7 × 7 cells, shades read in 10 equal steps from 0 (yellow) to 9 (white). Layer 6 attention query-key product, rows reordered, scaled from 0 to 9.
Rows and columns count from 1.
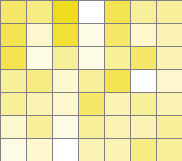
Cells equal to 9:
3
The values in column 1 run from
2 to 8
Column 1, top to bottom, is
3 2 2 5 5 7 8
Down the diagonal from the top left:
3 7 5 5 6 6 5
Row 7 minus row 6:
1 2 1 1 0 -2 0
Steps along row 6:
down up down up same down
